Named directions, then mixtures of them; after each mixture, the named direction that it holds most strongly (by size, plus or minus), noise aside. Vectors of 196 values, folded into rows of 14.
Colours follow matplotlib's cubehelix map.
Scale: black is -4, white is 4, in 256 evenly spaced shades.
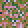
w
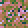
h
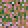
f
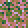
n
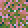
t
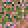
f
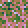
n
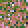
t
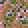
h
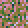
f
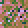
h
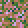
w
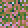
f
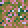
h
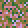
w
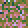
w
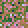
f
